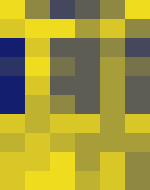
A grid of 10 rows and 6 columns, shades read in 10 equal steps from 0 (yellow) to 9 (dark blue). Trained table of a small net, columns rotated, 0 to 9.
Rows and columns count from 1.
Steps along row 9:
same down up down up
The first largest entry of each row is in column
3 6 1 1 1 1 5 4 6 6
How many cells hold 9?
3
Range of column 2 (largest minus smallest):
4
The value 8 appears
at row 4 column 1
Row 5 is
9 1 6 6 3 6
